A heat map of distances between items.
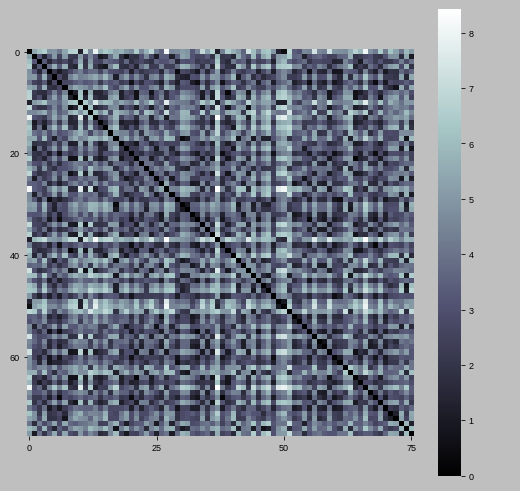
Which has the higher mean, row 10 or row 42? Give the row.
10
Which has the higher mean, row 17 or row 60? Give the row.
17
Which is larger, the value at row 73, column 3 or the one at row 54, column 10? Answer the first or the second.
the second
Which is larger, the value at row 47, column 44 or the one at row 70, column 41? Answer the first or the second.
the second
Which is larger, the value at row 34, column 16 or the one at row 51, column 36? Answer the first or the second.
the second
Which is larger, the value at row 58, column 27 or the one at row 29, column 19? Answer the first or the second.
the first
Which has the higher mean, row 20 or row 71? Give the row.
71
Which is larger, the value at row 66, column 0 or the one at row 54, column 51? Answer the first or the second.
the first
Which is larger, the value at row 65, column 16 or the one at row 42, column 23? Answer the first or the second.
the second
